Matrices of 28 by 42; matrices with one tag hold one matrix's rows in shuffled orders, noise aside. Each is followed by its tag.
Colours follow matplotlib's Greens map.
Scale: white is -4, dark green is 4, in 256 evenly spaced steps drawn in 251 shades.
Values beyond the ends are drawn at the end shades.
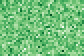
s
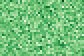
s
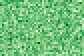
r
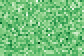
r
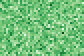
s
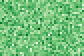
r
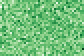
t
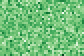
s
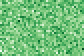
t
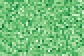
r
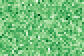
r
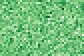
s
